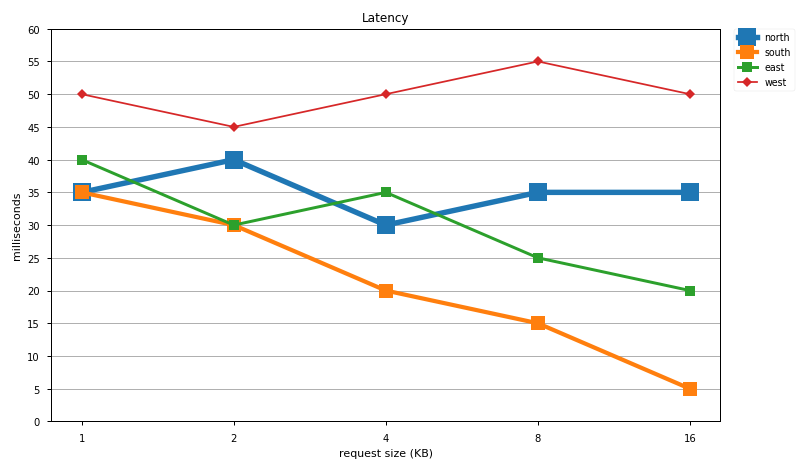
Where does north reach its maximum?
2
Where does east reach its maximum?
1
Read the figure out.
Title: Latency
x-axis: request size (KB), ticks 1 2 4 8 16
y-axis: milliseconds, ticks 0 5 10 15 20 25 30 35 40 45 50 55 60
Legend: north, south, east, west
Values:
north: 35 40 30 35 35
south: 35 30 20 15 5
east: 40 30 35 25 20
west: 50 45 50 55 50
